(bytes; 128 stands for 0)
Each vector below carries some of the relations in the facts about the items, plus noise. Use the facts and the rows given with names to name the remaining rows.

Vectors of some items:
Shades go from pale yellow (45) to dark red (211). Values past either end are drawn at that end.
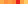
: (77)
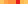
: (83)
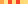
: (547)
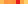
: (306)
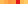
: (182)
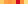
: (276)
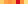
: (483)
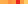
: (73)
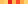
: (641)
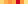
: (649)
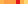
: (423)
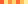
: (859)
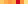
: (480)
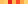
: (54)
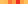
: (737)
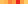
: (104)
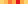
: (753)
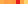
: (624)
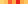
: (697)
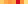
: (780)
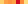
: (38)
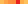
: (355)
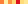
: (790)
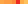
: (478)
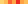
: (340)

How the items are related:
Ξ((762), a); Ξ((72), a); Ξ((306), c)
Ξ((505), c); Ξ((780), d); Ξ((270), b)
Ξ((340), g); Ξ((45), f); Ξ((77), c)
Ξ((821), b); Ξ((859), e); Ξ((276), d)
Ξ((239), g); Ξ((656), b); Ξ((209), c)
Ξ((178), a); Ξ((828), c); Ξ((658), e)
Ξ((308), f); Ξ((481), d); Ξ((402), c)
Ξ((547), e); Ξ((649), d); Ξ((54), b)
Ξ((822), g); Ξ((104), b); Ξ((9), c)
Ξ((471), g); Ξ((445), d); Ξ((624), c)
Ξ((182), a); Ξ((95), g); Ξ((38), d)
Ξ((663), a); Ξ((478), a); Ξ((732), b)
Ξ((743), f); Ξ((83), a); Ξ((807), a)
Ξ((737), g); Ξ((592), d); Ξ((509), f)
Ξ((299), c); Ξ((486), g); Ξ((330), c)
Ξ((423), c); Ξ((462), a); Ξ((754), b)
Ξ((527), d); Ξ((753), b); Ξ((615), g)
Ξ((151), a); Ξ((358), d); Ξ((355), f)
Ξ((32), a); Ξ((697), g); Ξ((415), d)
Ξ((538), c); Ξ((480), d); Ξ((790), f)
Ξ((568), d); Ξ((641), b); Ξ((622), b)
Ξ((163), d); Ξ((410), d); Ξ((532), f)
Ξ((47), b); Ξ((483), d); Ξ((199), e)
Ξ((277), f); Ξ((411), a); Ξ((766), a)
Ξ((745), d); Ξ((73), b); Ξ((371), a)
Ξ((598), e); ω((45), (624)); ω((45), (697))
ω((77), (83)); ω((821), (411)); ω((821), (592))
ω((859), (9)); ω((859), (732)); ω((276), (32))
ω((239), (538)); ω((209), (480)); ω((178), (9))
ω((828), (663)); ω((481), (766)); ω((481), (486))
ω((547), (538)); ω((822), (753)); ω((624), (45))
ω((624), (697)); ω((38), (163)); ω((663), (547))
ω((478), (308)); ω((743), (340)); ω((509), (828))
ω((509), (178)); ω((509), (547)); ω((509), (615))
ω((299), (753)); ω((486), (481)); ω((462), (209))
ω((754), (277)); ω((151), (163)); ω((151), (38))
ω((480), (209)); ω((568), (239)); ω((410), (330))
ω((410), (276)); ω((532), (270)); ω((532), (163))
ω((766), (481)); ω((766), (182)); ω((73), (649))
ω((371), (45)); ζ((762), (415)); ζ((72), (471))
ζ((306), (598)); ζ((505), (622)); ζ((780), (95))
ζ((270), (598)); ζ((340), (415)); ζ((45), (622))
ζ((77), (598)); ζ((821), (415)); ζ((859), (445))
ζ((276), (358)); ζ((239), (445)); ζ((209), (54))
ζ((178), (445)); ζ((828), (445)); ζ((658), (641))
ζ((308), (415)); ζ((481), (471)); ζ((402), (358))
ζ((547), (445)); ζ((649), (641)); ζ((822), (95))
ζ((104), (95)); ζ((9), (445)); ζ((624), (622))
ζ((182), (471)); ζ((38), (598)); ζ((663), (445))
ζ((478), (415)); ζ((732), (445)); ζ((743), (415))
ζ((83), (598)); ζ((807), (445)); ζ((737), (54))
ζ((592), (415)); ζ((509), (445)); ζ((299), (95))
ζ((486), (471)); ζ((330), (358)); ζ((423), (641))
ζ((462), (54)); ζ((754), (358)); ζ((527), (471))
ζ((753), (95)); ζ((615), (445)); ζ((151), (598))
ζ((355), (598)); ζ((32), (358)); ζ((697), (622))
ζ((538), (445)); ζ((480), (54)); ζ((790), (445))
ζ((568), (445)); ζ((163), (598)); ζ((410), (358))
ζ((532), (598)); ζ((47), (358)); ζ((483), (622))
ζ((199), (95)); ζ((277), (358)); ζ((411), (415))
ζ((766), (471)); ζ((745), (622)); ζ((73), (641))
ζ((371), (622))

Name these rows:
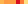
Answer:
(410)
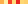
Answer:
(239)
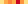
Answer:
(163)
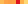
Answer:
(209)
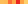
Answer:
(656)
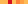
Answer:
(598)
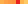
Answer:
(72)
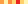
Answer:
(732)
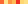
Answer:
(509)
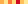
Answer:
(568)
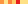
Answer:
(663)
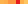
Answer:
(45)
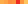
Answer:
(821)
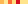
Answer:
(538)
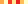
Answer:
(445)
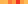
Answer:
(822)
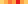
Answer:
(270)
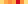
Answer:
(592)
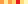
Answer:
(9)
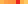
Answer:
(762)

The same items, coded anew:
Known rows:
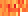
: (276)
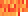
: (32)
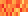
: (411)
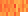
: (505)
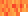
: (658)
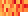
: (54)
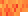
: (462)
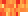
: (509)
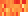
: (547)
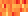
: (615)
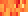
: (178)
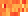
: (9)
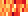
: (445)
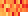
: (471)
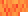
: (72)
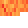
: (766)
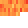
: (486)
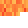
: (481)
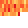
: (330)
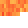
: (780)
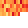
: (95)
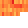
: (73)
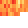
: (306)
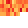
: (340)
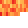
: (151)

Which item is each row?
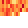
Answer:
(743)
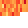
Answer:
(239)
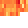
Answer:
(732)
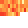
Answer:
(355)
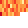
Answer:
(83)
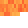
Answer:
(753)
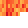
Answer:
(478)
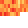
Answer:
(532)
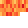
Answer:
(592)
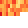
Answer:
(77)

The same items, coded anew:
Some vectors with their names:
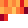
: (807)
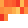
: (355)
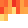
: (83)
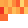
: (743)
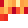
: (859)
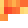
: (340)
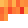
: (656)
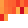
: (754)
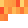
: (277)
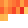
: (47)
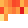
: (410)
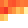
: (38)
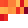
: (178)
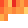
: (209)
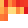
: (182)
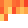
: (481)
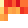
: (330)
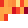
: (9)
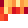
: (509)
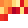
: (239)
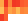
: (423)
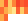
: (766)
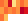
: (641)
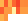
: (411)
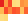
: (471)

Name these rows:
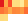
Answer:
(598)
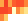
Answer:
(151)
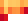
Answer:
(790)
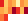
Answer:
(547)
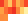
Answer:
(822)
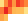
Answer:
(163)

